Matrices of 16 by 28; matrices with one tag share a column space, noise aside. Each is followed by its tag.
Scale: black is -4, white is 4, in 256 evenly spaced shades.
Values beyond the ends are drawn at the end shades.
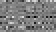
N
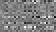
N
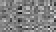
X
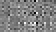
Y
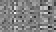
X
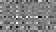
N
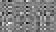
Y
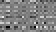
N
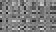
X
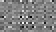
N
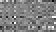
N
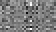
X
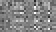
X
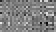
Y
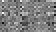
Y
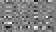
N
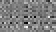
N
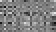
Y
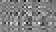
Y
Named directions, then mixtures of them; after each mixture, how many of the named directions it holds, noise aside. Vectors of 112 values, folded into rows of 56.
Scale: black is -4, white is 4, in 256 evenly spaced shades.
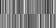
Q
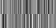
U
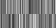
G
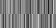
three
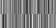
one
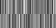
two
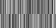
three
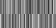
three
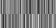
two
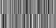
one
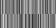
three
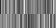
one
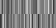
two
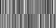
one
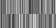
one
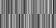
three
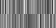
one
